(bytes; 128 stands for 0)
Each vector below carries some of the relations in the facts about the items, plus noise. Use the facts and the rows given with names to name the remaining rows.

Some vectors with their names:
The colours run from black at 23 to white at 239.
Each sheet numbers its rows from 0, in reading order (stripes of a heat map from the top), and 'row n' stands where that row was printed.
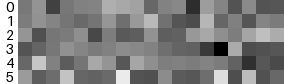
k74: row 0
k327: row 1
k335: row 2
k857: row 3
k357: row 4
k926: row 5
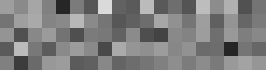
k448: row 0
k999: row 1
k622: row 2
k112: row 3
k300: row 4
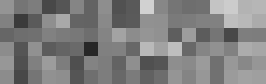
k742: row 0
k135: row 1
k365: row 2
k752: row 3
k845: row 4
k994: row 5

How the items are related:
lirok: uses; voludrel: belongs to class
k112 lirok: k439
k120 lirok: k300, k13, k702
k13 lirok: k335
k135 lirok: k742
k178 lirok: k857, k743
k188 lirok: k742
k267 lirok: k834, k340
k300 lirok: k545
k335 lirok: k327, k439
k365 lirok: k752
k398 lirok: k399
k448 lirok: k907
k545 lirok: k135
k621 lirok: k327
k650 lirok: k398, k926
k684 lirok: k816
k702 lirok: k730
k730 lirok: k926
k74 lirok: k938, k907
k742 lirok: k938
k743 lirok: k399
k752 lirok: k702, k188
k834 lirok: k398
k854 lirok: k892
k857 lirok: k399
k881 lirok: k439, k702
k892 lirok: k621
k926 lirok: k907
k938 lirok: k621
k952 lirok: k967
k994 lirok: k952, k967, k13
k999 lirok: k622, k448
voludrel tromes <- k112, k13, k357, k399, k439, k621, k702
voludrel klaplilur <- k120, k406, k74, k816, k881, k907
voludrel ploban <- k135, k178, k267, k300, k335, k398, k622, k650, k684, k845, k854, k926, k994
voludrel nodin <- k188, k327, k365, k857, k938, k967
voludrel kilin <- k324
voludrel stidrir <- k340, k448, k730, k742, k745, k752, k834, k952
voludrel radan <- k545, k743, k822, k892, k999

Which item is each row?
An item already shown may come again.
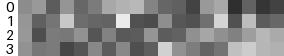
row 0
k907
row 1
k926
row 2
k335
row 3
k742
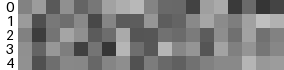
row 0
k907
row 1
k335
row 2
k650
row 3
k730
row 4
k854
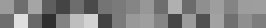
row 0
k952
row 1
k621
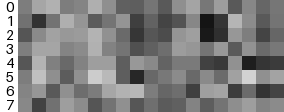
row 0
k822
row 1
k398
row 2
k743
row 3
k999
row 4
k399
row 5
k892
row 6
k907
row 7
k178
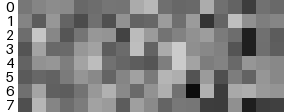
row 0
k967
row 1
k834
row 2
k439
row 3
k702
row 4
k545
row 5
k188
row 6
k938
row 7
k399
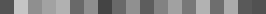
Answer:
k324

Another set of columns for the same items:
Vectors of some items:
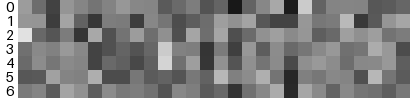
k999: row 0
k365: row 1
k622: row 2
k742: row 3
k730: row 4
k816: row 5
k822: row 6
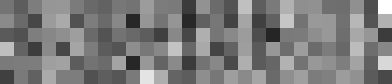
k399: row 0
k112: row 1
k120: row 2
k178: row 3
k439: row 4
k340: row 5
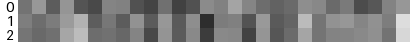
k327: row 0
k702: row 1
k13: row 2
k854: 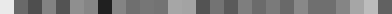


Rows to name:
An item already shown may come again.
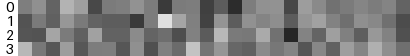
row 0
k545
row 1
k834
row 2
k907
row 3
k335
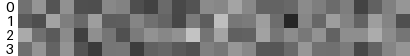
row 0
k327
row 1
k907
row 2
k398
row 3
k938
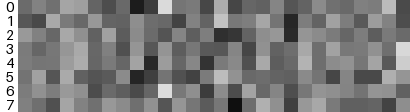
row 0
k952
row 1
k907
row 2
k892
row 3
k621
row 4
k439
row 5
k967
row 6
k752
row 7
k743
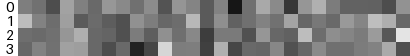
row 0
k743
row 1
k135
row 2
k357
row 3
k952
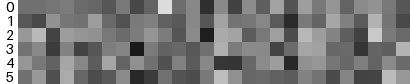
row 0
k448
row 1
k74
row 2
k324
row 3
k857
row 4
k892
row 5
k967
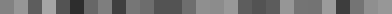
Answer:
k188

